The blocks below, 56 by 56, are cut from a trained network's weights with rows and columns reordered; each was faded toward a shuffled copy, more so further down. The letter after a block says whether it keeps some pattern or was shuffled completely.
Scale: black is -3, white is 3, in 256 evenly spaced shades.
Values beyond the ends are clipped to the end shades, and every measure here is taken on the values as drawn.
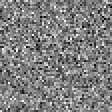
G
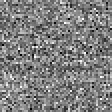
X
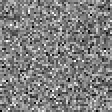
G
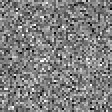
G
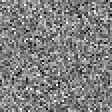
G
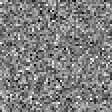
G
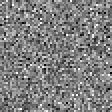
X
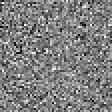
X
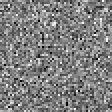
G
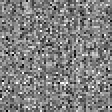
X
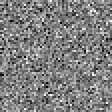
G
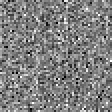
X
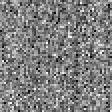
X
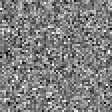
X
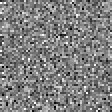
X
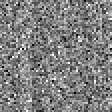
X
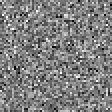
X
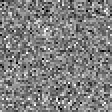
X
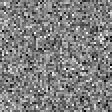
G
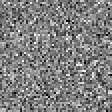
X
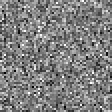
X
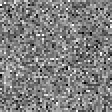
G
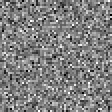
G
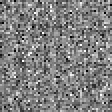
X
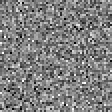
X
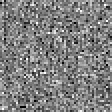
X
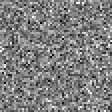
G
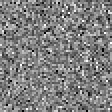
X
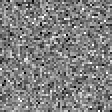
G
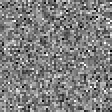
X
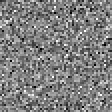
G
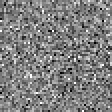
G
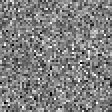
G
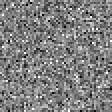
G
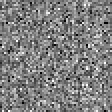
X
